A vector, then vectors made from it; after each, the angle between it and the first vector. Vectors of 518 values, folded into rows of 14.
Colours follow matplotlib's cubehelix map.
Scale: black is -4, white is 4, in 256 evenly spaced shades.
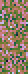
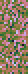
partly opposed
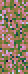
nearly parallel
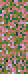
nearly parallel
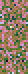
nearly parallel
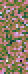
partly opposed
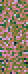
partly aligned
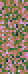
nearly parallel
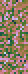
partly opposed
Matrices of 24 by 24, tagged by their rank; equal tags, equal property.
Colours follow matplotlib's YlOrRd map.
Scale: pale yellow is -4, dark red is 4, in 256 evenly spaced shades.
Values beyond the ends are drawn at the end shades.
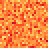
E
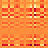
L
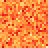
E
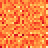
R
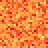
E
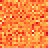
R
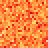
E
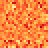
R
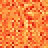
R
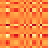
L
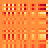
L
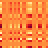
L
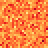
E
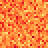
E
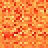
R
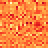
R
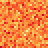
E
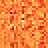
R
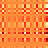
L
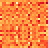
R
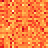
R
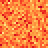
E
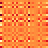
L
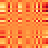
L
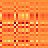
L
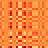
L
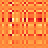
L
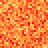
E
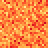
E
